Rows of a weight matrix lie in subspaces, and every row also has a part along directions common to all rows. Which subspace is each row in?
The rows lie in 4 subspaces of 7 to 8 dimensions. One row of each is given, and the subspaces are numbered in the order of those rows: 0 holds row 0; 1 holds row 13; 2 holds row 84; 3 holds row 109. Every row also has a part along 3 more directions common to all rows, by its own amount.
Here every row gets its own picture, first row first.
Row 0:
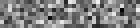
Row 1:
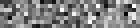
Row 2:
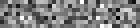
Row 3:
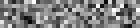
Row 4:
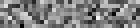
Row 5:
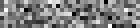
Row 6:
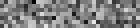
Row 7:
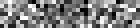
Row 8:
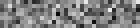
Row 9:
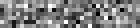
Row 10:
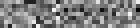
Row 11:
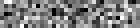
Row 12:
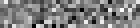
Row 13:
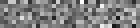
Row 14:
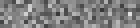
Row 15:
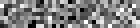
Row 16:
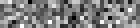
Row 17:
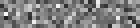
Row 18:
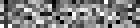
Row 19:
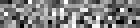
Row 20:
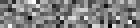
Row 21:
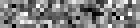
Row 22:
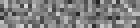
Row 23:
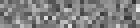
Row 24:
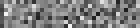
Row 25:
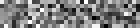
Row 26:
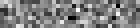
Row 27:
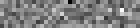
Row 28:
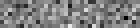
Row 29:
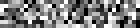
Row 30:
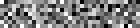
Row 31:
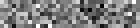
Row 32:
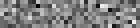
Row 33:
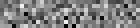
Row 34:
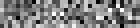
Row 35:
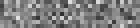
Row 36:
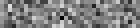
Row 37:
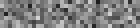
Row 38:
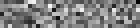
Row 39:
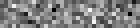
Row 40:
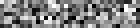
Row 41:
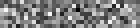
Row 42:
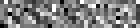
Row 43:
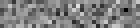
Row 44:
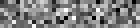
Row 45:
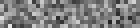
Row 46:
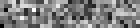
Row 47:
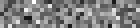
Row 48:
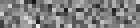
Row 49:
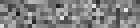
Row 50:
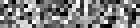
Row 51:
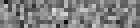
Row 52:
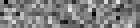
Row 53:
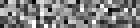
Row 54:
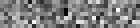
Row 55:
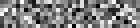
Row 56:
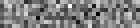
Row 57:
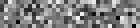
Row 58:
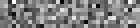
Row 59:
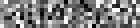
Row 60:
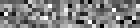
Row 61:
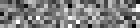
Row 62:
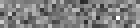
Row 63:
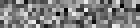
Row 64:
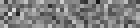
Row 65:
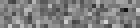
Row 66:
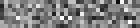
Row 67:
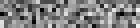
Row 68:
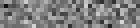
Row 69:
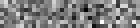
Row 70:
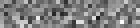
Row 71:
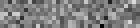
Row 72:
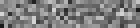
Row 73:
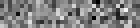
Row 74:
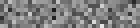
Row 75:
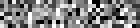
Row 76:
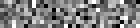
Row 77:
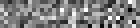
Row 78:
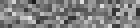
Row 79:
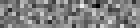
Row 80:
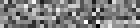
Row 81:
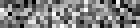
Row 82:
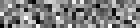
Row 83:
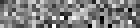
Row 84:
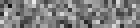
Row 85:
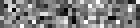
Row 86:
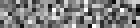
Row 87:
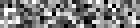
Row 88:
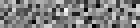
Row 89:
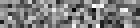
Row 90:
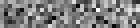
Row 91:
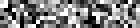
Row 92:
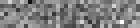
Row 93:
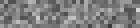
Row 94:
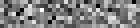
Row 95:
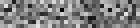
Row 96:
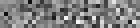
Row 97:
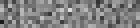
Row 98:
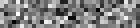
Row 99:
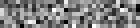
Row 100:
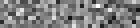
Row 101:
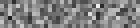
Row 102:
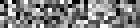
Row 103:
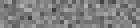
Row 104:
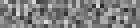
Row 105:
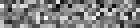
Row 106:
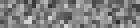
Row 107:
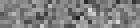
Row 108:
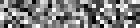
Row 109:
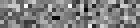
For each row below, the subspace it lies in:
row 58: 1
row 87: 2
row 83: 0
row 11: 3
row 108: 1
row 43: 2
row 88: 1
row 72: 0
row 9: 3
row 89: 2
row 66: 0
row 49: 0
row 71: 1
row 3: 2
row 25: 1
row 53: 0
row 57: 2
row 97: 2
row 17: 0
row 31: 1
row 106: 2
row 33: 3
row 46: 0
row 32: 0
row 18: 2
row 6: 0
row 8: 2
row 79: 2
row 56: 3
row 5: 2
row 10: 3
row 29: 3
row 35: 0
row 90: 2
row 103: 3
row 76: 3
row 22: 0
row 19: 3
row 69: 1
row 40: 3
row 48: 2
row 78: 1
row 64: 1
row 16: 3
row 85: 1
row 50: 3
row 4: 1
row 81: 0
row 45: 1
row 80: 0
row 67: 0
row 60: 3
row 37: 0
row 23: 3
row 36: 0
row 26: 2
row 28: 3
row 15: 0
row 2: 1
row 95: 1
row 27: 0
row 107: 2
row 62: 1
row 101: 1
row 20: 0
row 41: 2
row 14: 2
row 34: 0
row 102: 1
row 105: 3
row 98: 3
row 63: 2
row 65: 2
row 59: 2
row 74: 1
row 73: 0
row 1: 1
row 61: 3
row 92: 3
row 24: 3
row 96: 3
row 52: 2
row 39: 1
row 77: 1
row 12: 0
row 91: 1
